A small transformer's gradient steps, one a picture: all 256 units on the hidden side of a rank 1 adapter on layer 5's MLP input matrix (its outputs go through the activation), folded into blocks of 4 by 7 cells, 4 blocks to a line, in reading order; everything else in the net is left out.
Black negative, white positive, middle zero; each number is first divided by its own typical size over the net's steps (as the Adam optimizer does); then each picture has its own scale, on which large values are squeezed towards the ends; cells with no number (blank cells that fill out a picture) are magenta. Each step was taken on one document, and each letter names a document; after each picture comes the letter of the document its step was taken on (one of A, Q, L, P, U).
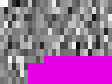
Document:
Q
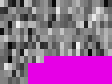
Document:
Q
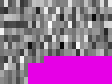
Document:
Q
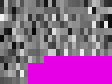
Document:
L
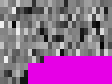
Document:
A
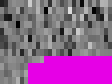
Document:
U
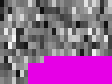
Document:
L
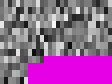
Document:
A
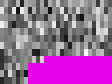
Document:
A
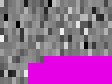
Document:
U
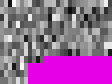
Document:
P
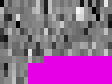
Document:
U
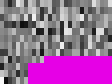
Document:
A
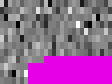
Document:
U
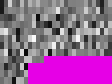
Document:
L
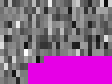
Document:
Q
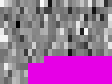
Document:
U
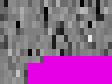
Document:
U
